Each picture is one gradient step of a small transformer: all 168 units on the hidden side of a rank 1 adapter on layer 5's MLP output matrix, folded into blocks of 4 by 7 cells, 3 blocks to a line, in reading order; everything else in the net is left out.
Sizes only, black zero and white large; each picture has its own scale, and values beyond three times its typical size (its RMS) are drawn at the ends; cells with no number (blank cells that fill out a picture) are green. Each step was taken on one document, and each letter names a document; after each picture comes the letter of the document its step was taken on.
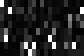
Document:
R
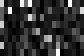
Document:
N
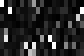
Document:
R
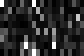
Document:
R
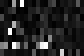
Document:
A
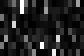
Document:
A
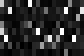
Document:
N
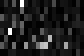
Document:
A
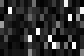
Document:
R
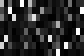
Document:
N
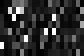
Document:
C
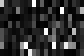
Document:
R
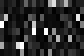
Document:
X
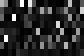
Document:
N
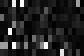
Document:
A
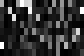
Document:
N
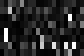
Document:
R
